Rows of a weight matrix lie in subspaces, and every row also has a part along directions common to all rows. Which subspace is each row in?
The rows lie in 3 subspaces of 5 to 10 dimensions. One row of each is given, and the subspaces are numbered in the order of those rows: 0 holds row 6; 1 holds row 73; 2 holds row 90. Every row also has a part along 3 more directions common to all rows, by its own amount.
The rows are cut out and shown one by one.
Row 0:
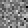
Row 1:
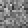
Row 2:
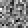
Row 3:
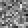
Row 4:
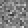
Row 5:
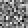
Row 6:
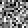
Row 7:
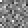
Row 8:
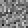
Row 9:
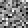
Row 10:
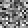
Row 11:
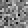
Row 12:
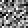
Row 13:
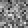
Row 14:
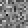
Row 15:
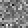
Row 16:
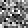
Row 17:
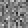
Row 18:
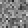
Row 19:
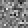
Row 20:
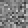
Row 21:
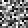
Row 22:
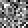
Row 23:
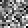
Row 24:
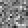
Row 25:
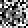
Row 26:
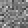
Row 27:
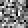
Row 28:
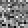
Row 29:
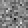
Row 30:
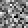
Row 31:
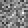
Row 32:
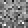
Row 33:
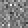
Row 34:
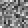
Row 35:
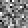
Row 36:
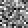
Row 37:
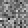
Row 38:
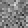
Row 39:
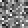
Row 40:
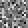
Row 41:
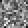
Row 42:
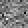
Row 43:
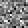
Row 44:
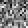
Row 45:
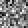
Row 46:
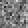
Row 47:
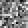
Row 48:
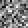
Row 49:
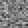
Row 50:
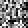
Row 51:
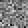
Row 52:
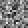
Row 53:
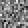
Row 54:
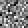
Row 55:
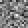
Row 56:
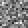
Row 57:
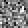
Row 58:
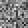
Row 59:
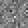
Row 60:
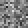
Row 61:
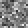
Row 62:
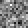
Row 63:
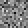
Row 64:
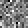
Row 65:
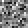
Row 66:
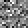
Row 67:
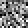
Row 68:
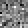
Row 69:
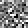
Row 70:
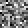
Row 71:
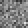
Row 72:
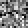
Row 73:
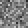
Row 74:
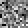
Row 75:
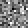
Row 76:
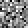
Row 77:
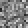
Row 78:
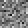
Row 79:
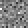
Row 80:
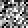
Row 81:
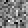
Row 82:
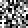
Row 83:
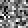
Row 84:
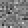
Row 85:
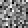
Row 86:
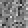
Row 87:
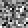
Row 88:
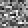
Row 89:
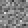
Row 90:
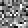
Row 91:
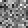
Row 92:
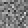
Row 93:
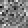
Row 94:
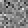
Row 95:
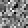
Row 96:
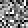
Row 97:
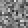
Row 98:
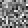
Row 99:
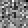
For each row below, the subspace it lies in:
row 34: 1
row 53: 1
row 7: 1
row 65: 0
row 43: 1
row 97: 2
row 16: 0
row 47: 2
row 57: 0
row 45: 1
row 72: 1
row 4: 1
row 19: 2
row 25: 0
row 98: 1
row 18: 2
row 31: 0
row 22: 1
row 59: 1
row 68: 0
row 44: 0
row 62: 1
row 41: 1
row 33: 2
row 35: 1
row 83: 0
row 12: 1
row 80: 0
